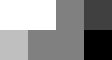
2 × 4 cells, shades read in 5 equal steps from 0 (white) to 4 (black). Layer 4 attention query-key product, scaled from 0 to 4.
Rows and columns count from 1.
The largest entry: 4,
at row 2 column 4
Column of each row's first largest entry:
4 4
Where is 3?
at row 1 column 4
